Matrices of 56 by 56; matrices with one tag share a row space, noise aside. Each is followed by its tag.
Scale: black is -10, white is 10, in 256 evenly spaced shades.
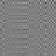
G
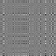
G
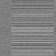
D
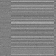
D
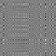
G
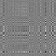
G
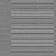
D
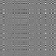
G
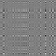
G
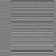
D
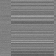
D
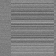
D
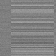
D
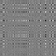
G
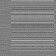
D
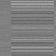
D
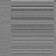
D
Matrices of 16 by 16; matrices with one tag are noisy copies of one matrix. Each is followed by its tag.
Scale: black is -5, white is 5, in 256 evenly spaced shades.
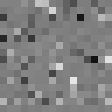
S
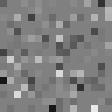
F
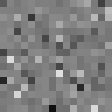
F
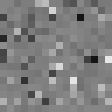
S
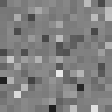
F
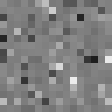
S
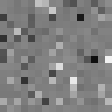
S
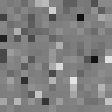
S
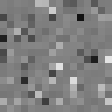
S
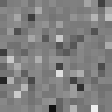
F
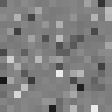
F
